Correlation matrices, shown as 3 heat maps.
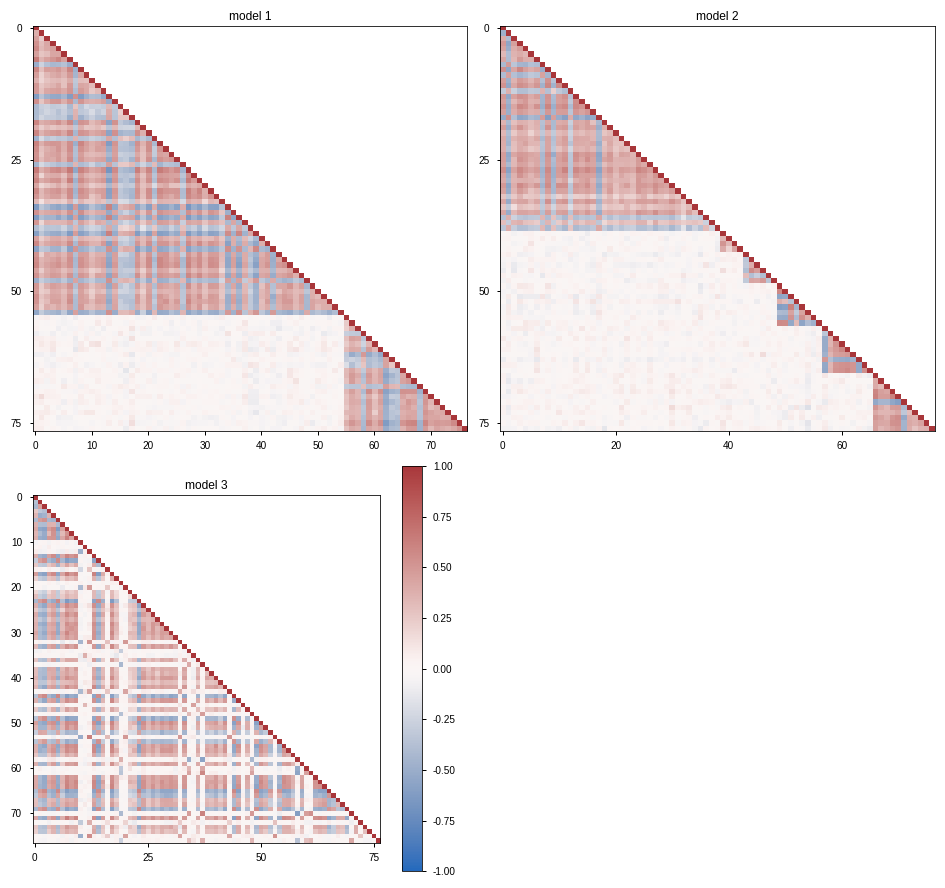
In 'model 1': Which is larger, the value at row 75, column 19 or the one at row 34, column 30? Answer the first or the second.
the first
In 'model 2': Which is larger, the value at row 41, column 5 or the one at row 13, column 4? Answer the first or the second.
the second
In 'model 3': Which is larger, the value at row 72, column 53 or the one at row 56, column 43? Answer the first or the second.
the first
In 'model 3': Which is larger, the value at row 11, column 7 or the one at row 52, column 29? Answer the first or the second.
the first
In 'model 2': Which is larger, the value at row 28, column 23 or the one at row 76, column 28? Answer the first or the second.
the first
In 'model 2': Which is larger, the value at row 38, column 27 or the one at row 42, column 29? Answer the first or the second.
the second
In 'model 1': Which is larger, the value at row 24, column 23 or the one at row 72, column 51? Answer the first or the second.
the first
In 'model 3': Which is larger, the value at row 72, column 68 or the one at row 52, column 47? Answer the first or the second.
the first
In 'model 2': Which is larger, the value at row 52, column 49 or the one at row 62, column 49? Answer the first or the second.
the first
